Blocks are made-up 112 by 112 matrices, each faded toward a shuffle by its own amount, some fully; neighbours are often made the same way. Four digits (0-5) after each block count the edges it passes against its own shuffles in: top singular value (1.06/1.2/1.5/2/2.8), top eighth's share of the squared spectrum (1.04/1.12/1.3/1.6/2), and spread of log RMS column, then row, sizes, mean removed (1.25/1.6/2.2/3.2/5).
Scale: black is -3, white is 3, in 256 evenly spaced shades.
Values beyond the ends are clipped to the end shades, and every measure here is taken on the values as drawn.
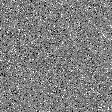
0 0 0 0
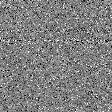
1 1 0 2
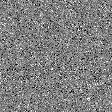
0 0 0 1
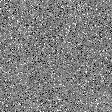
0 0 0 1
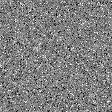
0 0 0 0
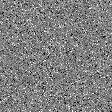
0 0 0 0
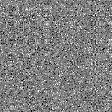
4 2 1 1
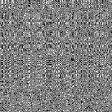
5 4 3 3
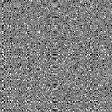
5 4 3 3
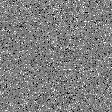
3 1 0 0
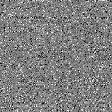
4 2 1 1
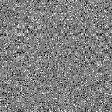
4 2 1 2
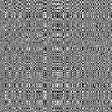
5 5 4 4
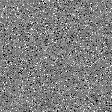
3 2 1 0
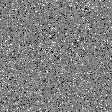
0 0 0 0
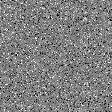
3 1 0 1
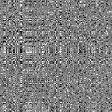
5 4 3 3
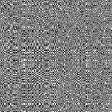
5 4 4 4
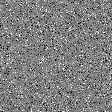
2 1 0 0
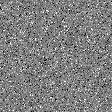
3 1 0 0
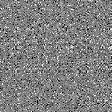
4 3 1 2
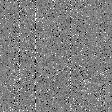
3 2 2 0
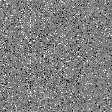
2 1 2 0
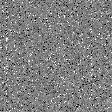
1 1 2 0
